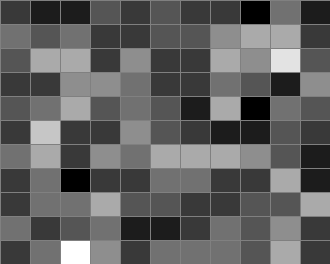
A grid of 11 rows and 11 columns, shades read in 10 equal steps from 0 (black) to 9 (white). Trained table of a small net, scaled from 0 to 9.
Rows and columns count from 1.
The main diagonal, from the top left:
2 3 6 5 4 3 6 2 3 5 2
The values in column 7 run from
1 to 6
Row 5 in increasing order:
0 1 3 3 3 3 4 4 4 6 6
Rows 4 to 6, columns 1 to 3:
2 2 5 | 3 4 6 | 2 7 2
